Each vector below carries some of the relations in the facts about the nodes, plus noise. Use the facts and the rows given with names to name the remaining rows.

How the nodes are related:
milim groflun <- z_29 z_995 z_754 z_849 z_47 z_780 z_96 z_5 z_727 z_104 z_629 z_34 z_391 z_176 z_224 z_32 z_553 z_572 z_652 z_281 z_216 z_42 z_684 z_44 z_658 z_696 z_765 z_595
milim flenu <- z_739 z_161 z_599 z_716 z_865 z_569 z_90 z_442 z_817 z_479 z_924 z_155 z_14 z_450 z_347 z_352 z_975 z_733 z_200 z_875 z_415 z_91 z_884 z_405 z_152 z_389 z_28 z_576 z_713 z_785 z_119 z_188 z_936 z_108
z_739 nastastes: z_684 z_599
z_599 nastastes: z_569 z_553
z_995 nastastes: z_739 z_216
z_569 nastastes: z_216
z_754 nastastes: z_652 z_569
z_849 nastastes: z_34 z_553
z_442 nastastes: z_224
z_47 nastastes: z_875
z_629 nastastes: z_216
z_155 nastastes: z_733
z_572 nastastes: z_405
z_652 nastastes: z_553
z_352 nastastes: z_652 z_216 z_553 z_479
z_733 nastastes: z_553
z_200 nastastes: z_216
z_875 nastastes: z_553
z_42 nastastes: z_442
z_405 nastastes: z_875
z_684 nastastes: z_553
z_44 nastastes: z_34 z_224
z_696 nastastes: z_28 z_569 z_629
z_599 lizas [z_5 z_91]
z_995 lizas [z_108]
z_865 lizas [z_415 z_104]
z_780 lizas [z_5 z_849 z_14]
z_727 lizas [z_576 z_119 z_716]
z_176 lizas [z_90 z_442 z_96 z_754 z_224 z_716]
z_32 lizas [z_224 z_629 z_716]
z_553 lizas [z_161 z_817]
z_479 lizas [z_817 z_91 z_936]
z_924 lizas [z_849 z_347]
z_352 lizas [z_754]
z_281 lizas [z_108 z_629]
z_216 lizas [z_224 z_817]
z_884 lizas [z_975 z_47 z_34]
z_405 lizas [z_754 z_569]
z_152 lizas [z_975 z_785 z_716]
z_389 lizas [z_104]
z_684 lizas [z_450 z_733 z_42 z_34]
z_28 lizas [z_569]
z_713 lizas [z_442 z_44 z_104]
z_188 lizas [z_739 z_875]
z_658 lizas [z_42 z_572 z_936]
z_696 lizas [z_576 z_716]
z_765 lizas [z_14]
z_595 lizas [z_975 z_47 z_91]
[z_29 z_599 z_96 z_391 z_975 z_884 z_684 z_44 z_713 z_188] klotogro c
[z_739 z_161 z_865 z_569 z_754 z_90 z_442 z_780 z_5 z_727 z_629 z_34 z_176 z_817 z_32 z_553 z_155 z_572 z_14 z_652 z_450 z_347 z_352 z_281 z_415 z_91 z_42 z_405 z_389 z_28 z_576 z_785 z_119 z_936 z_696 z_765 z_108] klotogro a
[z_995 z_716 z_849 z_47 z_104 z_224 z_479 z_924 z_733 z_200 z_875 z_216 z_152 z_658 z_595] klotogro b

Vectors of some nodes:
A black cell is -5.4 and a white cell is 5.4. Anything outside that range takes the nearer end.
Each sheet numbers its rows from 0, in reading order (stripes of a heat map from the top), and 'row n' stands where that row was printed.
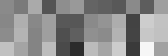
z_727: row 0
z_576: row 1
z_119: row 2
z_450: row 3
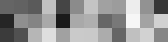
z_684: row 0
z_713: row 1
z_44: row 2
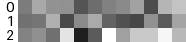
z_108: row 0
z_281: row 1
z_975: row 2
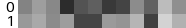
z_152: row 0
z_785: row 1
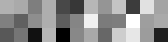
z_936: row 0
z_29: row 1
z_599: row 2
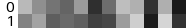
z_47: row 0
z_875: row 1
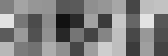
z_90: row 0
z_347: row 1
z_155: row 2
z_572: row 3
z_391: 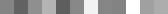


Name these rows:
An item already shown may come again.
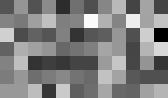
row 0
z_155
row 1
z_96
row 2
z_849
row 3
z_415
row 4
z_200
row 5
z_754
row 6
z_104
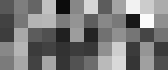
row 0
z_884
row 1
z_442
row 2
z_28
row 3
z_200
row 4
z_739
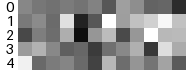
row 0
z_652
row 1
z_975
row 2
z_188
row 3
z_716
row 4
z_5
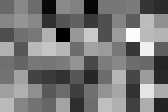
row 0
z_995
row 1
z_152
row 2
z_188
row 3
z_42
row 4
z_553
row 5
z_479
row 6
z_716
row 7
z_47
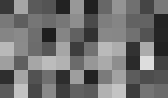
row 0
z_28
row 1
z_553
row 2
z_216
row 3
z_47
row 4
z_34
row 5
z_352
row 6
z_569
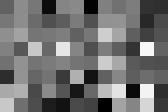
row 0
z_995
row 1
z_696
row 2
z_629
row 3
z_224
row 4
z_754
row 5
z_405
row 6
z_733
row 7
z_924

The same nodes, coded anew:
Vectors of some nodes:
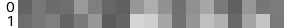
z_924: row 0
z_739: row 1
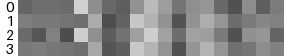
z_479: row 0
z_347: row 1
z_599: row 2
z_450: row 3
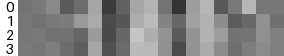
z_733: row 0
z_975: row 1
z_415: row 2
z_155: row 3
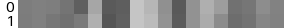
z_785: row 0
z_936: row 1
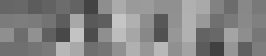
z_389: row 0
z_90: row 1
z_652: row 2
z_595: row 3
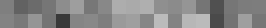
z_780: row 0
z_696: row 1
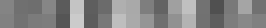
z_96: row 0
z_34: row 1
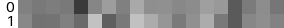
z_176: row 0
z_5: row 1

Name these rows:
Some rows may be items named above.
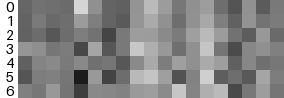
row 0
z_479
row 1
z_924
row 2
z_713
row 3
z_572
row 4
z_152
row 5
z_442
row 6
z_696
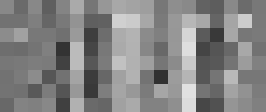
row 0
z_553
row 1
z_739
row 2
z_47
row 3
z_44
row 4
z_42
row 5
z_733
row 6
z_104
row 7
z_224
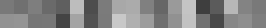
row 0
z_849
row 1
z_572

